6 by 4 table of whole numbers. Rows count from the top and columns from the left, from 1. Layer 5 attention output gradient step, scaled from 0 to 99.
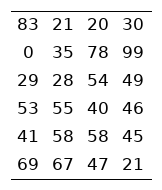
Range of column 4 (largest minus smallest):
78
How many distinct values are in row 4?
4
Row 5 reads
41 58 58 45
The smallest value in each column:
0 21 20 21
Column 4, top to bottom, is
30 99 49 46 45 21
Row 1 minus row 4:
30 -34 -20 -16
